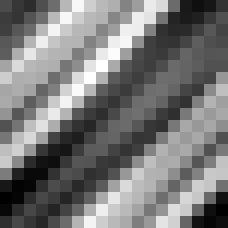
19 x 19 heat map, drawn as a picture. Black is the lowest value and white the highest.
The grain runs diagonally up to the right. No overall slope runs across the table. No lone cell stands out from its neighbours. The ninth with the lowest average is the bottom left. The ninth with the highest average is the top middle. The top right is the calmest part.
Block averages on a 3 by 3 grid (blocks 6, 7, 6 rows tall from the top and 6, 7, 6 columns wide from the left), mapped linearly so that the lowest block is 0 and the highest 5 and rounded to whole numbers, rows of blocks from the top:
4 5 1 / 4 2 3 / 0 4 3
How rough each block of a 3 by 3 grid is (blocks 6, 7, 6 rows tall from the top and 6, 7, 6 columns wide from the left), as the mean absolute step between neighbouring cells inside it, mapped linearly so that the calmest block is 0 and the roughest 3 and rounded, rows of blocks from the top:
220
311
123
